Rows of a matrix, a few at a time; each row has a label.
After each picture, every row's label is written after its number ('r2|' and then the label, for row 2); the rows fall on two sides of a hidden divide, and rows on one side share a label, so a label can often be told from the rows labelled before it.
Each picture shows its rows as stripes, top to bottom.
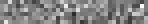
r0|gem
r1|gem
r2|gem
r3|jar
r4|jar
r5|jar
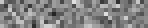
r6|jar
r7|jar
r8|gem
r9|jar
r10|jar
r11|jar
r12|gem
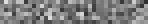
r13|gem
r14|jar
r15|jar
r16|gem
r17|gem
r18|jar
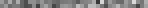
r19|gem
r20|gem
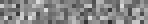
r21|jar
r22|jar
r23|jar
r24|jar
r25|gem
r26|jar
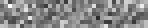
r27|gem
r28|gem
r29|jar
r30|jar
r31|jar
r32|gem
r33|gem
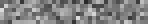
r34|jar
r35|jar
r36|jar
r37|gem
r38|jar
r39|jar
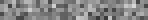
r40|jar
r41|jar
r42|gem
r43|gem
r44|jar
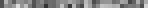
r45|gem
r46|gem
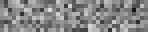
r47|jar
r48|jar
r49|gem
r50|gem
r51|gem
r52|jar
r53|gem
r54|jar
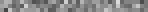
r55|gem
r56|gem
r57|jar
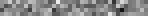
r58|gem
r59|jar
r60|gem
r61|gem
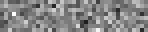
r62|gem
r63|gem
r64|jar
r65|jar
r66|gem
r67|jar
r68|jar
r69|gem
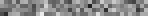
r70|jar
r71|gem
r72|jar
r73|jar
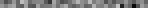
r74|jar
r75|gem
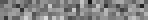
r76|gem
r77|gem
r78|gem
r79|gem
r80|jar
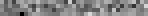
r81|jar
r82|gem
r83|jar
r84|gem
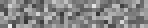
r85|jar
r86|gem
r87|jar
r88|jar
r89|gem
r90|jar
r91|gem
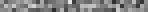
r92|jar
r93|gem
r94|gem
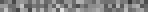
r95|jar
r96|gem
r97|gem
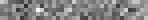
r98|gem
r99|jar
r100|jar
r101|jar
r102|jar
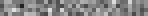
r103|gem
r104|jar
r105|gem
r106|gem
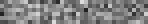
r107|gem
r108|jar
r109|jar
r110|jar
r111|jar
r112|jar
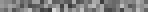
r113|gem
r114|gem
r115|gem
